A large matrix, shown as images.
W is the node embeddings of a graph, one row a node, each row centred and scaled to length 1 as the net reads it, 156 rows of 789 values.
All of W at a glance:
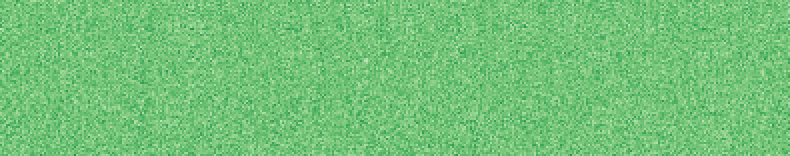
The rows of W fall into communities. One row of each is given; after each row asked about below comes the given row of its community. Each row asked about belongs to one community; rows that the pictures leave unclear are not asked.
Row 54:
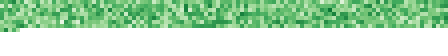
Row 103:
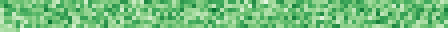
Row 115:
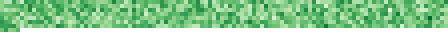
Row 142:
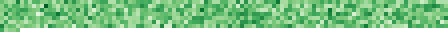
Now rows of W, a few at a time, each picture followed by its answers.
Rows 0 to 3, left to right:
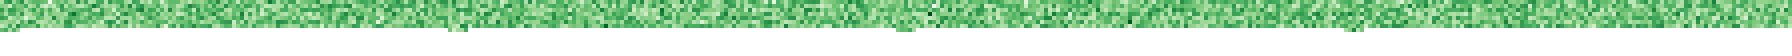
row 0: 54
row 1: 103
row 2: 142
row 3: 103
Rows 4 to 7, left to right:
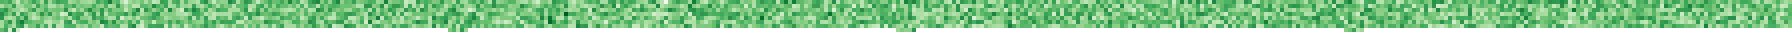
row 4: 54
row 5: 54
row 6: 54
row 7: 103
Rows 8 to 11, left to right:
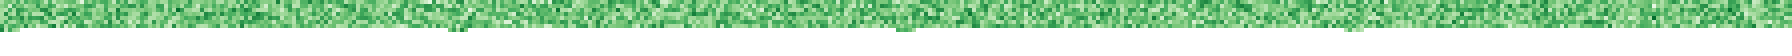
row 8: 142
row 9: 54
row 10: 115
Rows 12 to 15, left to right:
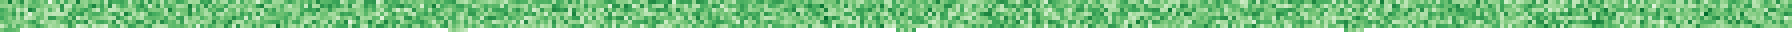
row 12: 54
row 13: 103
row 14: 142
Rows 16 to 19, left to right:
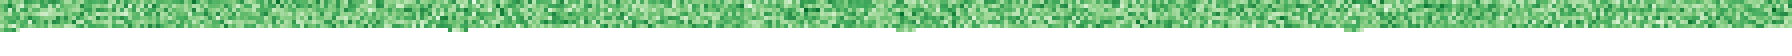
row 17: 103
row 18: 103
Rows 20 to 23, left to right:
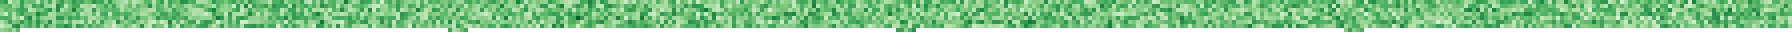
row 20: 103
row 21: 142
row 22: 54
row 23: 115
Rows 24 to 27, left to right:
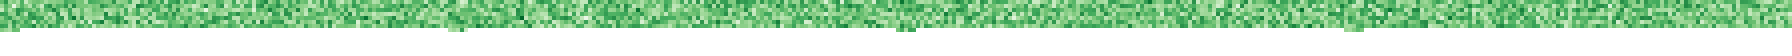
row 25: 103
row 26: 54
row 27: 103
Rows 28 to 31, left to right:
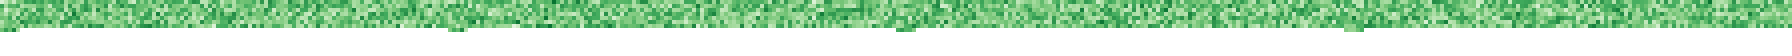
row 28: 115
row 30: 115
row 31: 103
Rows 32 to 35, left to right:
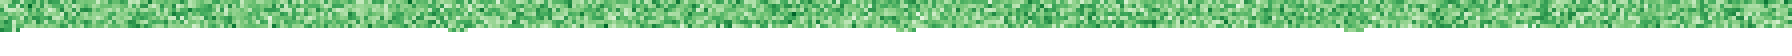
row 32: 115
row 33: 54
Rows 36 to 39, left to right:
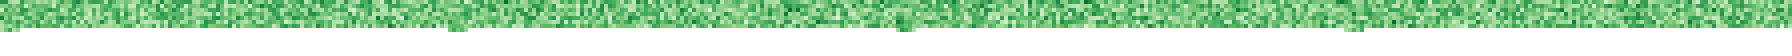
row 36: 103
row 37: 115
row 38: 115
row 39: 103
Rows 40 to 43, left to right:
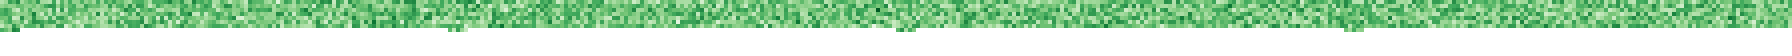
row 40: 115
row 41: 142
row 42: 54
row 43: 103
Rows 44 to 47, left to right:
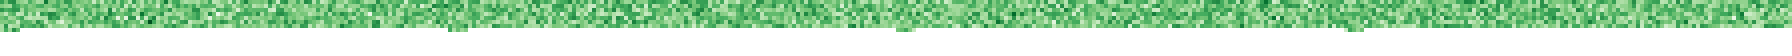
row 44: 54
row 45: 103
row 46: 54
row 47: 115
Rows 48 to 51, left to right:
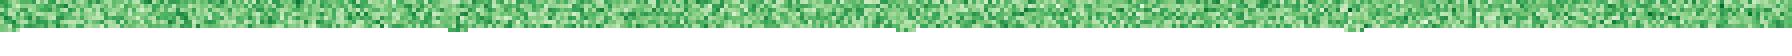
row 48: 103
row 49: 115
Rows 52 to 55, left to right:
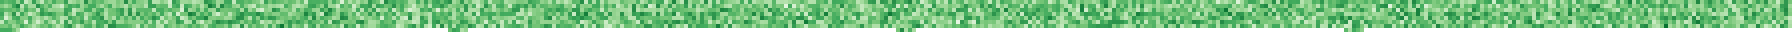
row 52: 54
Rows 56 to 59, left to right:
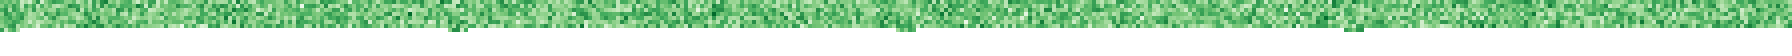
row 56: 142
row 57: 115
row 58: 115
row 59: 54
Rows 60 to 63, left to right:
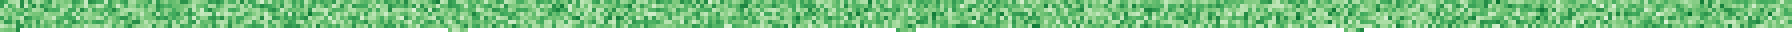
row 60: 103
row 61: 103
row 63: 142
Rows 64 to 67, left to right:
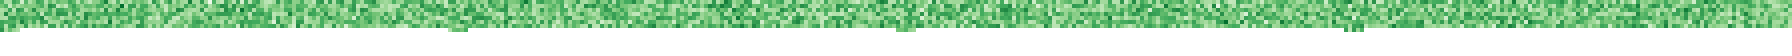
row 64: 142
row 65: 103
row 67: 103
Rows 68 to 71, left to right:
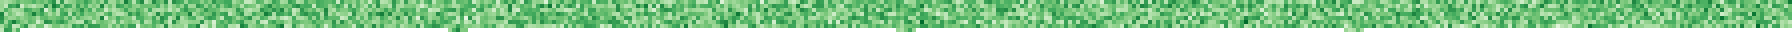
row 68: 115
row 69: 54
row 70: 103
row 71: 103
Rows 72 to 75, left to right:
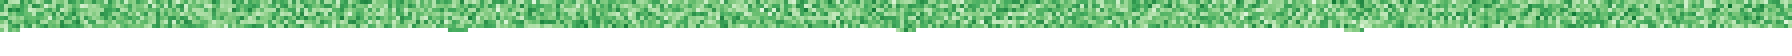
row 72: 103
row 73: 54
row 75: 142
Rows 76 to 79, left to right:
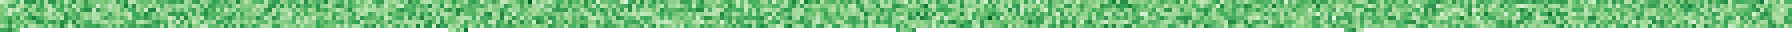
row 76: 115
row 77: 103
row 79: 115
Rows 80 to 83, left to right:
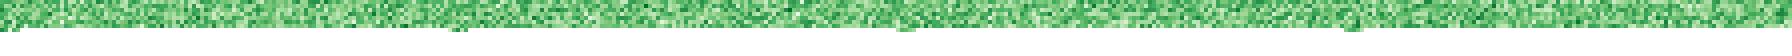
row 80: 54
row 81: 103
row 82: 103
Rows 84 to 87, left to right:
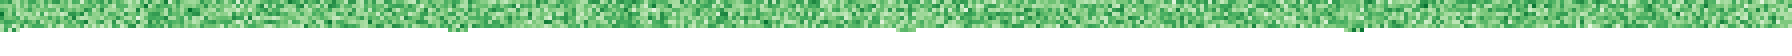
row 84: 54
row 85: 103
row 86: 54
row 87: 103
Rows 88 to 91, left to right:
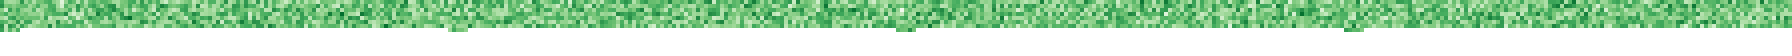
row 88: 142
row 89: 115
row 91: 54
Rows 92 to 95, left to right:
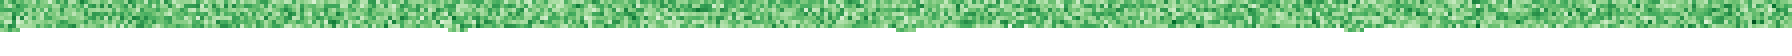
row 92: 142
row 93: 103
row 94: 54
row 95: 115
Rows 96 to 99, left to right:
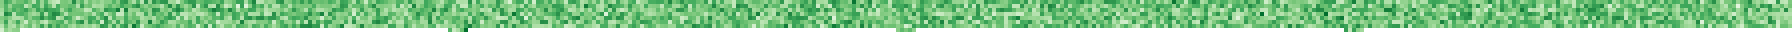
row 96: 103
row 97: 103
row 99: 142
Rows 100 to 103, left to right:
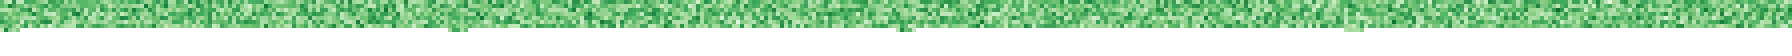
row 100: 115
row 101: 115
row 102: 115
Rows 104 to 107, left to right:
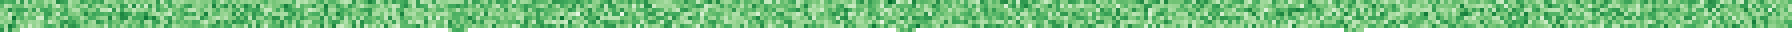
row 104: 142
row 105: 115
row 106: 115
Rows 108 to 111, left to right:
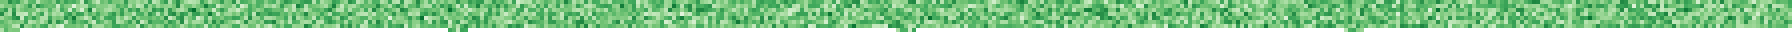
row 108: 54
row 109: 54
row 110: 115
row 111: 103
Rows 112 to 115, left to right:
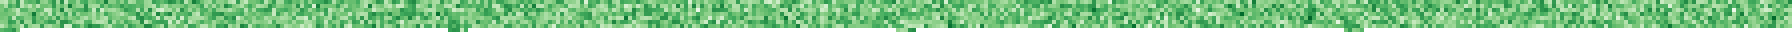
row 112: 115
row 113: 115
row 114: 142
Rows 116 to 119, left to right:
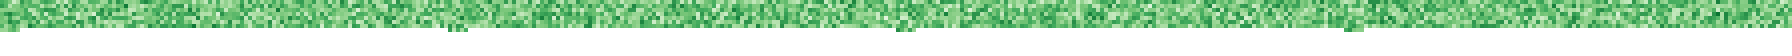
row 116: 103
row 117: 142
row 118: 54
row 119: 115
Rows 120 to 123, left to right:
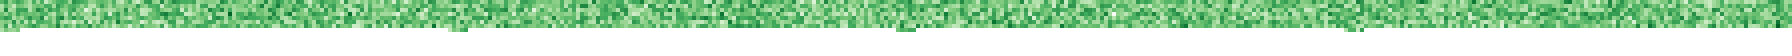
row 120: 103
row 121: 103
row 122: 54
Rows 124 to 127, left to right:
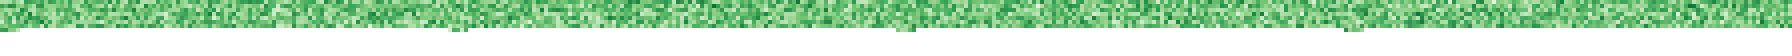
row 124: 115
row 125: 103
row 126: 103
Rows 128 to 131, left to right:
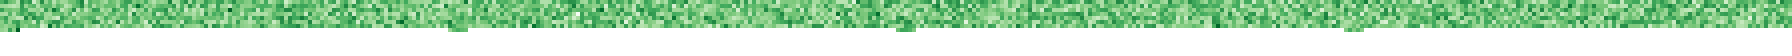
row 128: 103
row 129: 115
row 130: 115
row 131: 54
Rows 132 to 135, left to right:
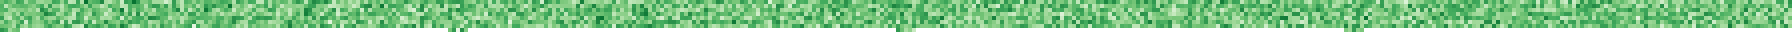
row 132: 54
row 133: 54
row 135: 142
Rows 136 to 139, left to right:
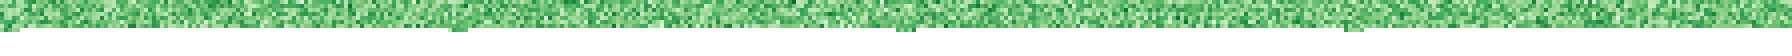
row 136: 115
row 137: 115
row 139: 142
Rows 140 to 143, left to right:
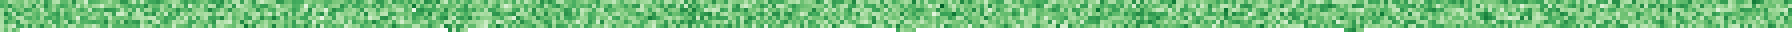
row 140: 103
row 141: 142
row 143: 115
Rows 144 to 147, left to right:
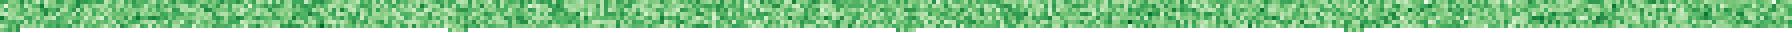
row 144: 103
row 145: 103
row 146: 142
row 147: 142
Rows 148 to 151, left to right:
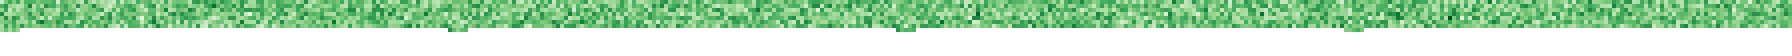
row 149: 54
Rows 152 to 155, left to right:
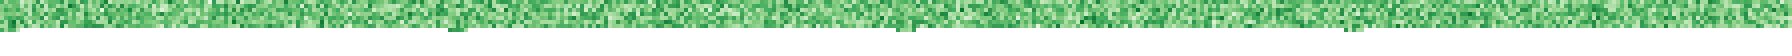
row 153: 115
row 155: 142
